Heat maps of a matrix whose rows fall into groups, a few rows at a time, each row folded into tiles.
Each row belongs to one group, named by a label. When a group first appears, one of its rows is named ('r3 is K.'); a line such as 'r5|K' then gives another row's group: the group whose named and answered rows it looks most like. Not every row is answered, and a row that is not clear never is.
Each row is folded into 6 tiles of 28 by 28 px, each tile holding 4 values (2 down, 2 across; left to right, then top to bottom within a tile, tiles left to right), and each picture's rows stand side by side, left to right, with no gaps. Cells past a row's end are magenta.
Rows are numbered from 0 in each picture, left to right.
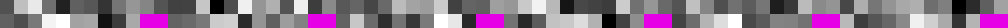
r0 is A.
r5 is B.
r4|A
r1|A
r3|A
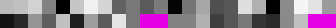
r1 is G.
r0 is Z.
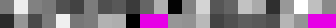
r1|G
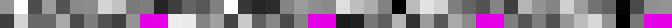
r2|Z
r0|Z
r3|B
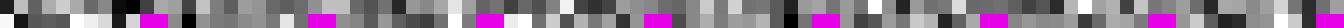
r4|B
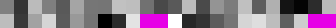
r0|A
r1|B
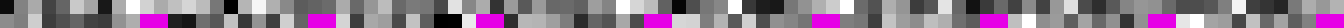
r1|Z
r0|G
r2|A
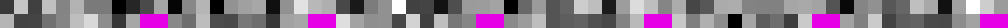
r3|G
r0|B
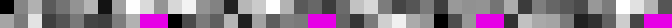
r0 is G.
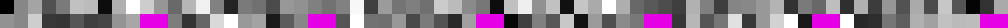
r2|Z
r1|A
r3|Z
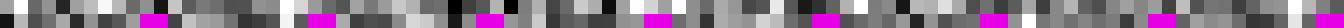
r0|Z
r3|G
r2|B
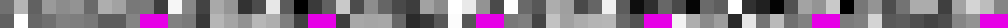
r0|Z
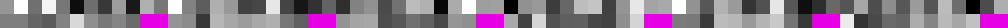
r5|B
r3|G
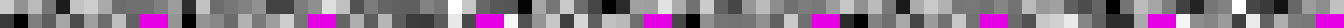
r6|A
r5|Z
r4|Z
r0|Z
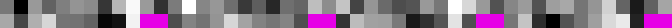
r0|A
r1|A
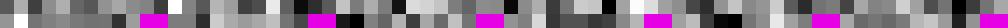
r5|B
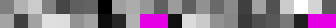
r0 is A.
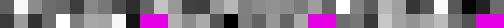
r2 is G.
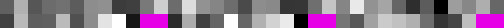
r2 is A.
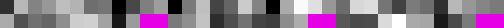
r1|G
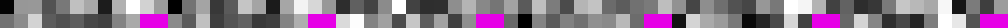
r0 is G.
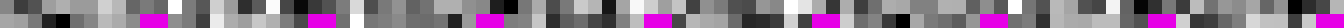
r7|B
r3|G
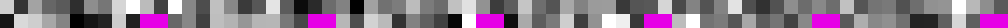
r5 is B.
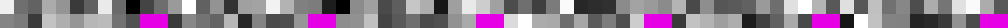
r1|Z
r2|G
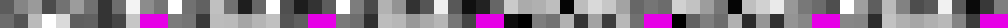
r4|Z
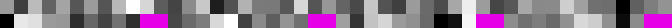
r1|A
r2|A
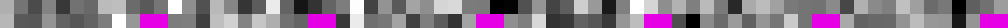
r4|Z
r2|Z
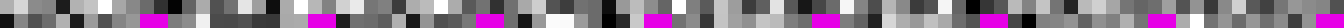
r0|Z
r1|G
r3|A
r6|Z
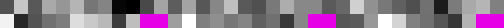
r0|B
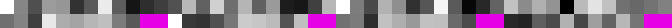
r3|Z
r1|B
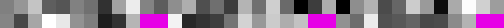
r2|G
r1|B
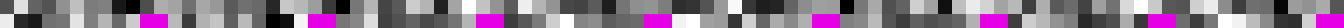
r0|B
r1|A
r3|A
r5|G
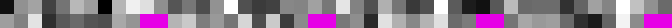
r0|G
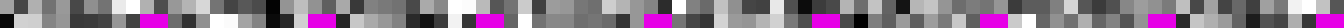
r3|Z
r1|A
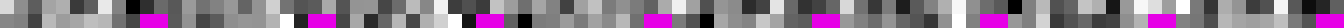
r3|Z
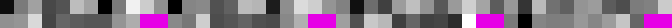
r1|G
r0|G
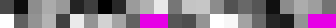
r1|A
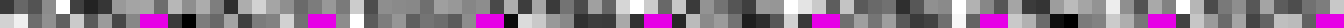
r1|Z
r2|Z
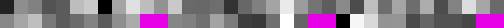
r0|G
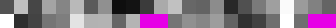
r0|B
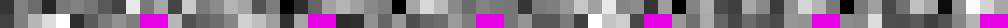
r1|B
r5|G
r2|Z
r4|G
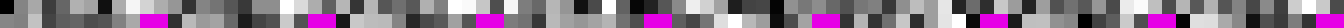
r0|G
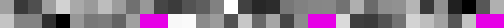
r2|B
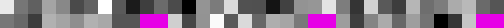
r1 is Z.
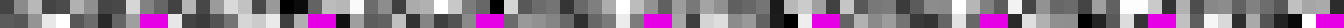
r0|A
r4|A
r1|B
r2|Z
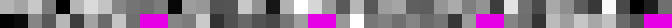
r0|Z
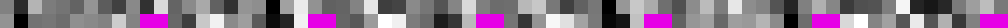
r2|A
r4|B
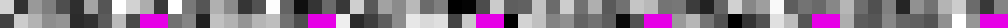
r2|B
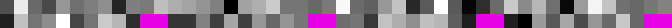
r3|Z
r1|Z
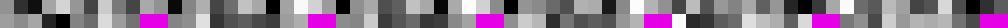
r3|G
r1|G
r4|B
